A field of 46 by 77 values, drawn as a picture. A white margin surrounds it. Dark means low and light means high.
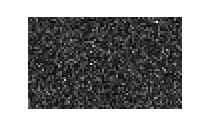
On average the colour sits 20% of the way up the scale. The halves do not mirror each other. No row or column stands out. The texture is fine-grained noise. Most values sit low, with a long tail of high ones. No overall slope runs across the table. No seam splits the table. No regular stripes run through it.
